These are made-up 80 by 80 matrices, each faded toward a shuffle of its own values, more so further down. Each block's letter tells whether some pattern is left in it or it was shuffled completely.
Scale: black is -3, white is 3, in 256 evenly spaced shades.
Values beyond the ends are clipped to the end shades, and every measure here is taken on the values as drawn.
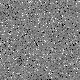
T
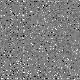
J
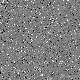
T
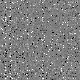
J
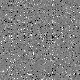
J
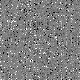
J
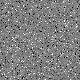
T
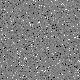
T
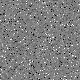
T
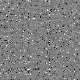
J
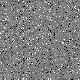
J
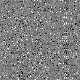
J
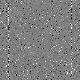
J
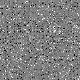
J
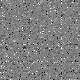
J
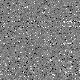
J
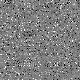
J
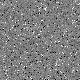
T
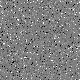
T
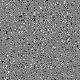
J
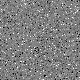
T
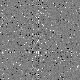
J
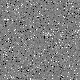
T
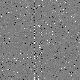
J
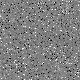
T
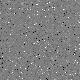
T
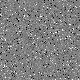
T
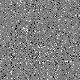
J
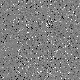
J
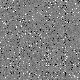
J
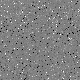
T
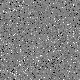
T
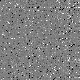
J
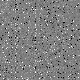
J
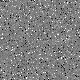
T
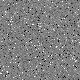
T
